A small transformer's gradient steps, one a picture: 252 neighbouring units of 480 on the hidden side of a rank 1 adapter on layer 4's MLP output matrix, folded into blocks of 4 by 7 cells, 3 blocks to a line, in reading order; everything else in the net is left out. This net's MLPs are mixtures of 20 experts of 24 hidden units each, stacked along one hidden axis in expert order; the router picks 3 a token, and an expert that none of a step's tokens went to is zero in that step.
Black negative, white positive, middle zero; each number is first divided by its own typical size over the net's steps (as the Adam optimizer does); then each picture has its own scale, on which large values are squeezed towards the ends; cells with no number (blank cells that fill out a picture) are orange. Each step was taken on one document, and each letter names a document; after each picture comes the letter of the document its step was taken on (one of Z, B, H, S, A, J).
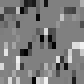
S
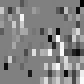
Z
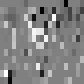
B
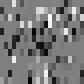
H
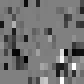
Z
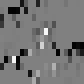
S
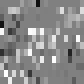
S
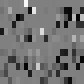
Z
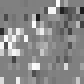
H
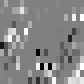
Z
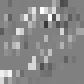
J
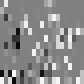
J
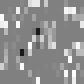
S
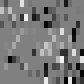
Z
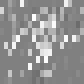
H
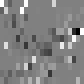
J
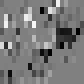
J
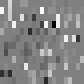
B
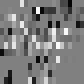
H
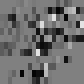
H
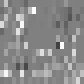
B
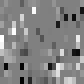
Z
